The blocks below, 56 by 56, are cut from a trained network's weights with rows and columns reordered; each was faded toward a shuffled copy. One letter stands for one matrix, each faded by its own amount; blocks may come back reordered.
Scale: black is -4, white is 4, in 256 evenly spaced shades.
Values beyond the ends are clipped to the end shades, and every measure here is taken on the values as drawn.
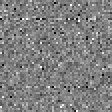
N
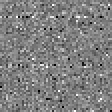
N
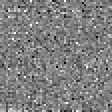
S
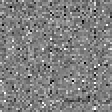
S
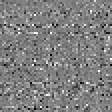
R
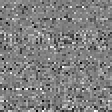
R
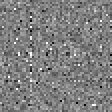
N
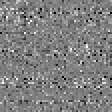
R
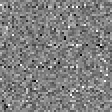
N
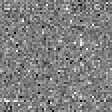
S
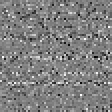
R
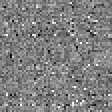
N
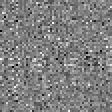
S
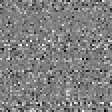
R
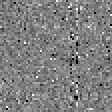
S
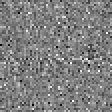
S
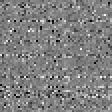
R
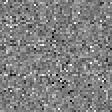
S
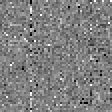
S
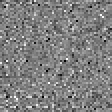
S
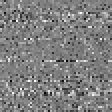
R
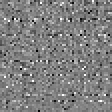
R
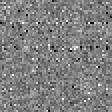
N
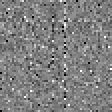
S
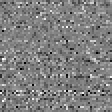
R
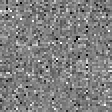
S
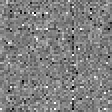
N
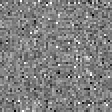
N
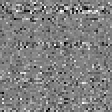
R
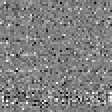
R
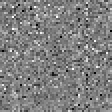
S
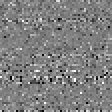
R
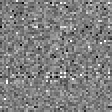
N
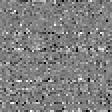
R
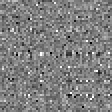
N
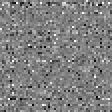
R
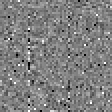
S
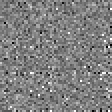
N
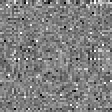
N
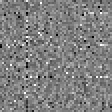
N
